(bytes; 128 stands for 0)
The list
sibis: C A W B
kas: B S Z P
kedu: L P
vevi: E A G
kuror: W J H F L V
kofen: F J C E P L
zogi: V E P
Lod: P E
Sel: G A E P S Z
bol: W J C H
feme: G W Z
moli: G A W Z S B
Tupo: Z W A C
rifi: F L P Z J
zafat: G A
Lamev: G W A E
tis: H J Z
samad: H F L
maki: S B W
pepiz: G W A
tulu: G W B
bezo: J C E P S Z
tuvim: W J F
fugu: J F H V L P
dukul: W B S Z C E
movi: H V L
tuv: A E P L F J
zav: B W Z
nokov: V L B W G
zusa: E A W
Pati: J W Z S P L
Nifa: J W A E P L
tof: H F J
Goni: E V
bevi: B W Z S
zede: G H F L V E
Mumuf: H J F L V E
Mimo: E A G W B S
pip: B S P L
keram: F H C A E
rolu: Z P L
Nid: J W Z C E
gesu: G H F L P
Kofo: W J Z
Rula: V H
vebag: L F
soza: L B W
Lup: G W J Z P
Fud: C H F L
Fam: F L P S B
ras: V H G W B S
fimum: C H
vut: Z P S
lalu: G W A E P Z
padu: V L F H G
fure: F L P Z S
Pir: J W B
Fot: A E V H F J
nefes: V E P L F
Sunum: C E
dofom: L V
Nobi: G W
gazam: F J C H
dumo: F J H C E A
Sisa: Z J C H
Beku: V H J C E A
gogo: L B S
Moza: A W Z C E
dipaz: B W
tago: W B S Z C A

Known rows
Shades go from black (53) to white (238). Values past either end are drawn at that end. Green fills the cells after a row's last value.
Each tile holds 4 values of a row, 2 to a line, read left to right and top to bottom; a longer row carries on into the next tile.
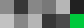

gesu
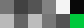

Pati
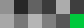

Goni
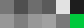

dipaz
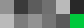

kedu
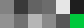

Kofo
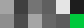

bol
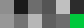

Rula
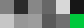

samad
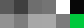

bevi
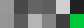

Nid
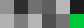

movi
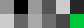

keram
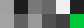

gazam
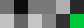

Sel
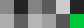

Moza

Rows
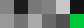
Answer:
tis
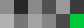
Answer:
vevi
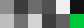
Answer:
kuror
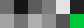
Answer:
vut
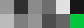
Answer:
Fud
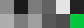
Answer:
tof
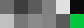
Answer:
pip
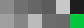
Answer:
nokov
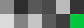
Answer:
nefes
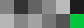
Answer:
rolu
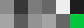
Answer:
sibis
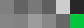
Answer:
tulu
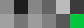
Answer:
zafat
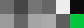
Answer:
dukul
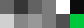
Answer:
Fam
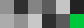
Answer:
padu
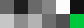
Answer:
fure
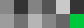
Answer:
pepiz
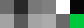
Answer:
tago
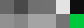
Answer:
zav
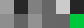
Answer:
fimum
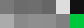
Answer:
soza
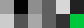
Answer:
dumo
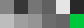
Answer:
vebag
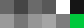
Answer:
maki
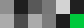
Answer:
bezo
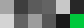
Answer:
kofen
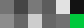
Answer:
ras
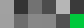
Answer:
Sunum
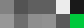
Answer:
Pir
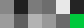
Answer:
Tupo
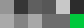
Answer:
dofom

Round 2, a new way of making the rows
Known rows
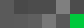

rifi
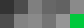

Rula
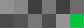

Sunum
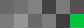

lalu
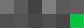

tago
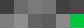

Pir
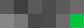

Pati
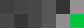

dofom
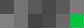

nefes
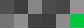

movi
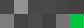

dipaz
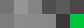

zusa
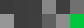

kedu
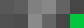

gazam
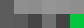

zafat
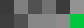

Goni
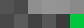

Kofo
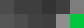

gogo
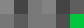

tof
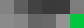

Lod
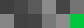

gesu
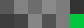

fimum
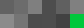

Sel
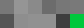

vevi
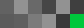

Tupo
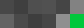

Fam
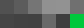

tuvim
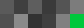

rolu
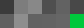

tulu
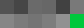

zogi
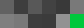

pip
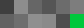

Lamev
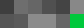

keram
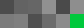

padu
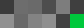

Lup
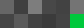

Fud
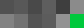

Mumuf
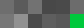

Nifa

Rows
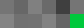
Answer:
Fot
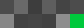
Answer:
maki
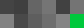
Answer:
fugu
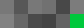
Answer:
bezo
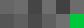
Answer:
dukul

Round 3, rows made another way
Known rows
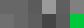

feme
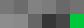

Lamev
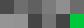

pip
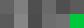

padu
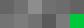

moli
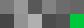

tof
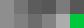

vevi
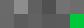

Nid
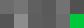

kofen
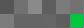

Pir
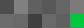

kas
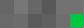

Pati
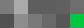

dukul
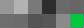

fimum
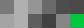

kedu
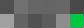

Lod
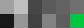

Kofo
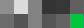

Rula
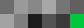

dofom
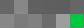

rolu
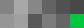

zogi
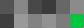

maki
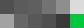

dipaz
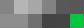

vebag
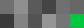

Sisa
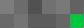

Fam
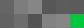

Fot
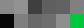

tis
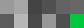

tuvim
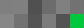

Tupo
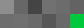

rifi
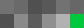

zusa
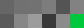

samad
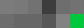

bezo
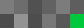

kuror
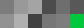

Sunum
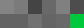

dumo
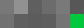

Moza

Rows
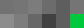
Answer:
lalu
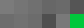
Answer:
Sel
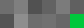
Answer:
Mumuf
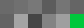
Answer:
sibis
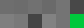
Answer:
tuv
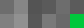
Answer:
Fud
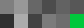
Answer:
bol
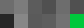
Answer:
gazam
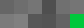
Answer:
Nifa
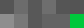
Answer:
gesu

